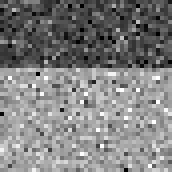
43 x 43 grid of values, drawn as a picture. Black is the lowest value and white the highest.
No regular stripes run through it. On average the colour sits 50% of the way up the scale. A horizontal seam about 40% of the way down splits the table, and the bottom part is higher.
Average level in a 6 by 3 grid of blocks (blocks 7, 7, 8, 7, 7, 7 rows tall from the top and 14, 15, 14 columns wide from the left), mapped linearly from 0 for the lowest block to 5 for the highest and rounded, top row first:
000
001
333
555
555
555
